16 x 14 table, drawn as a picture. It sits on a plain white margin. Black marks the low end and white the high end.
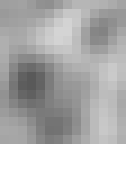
Calmest part: top left. Average level on the scale: 60%. Mirror symmetry: none. Ninth with the highest average: top middle. Grain: blotchy.
